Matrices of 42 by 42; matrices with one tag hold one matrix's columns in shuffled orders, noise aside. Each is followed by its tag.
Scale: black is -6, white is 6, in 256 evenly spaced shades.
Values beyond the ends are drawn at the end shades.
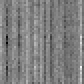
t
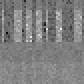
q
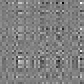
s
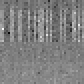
q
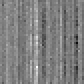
t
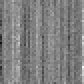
t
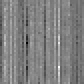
t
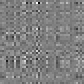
s
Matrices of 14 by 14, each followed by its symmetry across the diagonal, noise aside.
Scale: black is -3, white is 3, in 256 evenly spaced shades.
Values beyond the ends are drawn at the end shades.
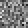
neither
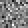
neither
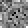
symmetric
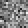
neither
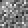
symmetric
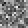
symmetric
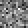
neither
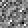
symmetric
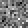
symmetric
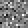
neither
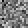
neither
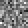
neither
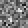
symmetric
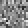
neither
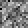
symmetric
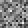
symmetric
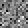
neither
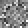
symmetric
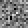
neither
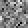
neither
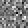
neither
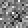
symmetric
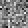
neither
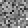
symmetric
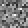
neither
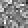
symmetric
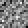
symmetric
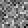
symmetric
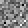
symmetric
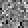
neither
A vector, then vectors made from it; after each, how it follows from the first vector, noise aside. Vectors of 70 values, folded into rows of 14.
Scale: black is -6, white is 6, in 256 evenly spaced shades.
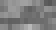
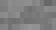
shrunk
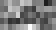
scaled up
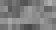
negated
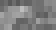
wrapped around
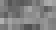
negated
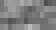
copied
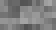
negated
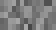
sign-scrambled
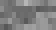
reversed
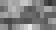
scaled up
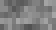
negated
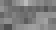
reversed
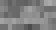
negated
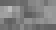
wrapped around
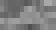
negated
